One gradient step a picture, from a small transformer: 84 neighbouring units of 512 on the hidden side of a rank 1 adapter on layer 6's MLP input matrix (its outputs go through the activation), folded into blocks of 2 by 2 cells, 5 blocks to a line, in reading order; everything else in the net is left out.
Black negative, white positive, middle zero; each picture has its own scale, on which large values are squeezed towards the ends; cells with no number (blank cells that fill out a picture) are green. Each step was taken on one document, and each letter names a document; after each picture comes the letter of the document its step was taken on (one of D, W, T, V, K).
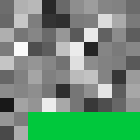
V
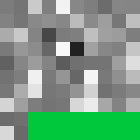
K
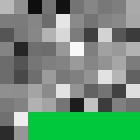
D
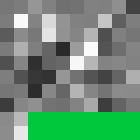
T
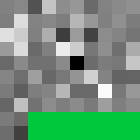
V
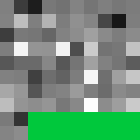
T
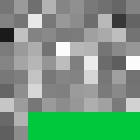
K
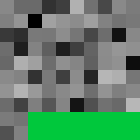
K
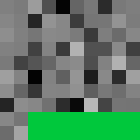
K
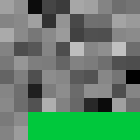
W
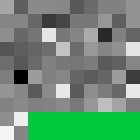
D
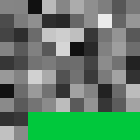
V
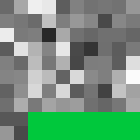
W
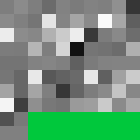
T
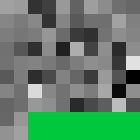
W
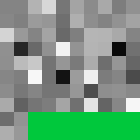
K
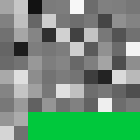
D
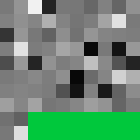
W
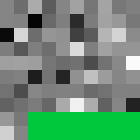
K
